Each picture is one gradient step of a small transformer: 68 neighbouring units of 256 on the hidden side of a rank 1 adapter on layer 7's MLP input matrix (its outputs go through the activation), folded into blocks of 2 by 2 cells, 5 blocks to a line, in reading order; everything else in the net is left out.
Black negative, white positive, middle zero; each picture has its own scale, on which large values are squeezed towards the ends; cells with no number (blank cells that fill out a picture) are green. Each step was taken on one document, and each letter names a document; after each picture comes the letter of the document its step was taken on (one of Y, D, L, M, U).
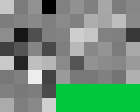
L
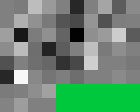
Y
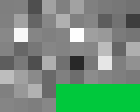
Y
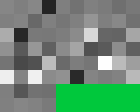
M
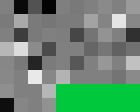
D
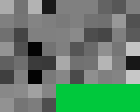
L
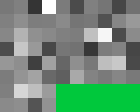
M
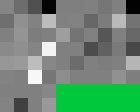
D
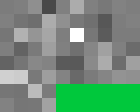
Y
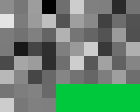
Y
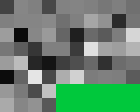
L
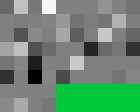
D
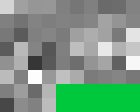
L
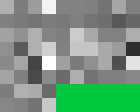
L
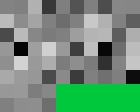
M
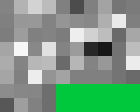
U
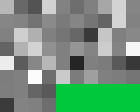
U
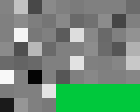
D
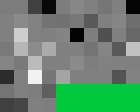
D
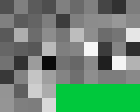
M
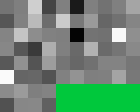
Y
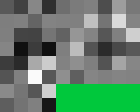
L
